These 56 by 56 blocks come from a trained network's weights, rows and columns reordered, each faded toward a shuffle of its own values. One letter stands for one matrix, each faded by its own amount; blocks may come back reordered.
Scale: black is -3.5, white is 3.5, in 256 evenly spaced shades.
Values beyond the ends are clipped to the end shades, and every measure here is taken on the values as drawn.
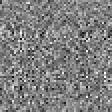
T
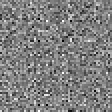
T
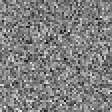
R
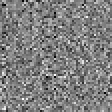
T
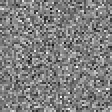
R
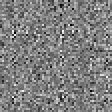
T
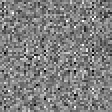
T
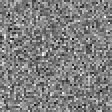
R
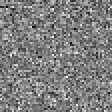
R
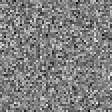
R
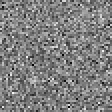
R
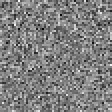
R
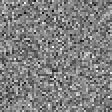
R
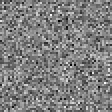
R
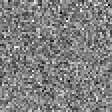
R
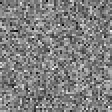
R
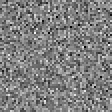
R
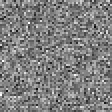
R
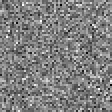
R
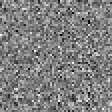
T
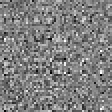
T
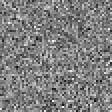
R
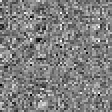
T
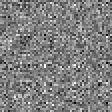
T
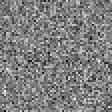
R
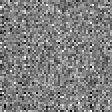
T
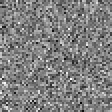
R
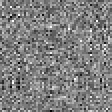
T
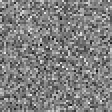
R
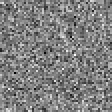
R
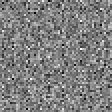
T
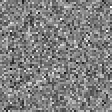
R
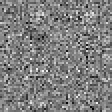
T
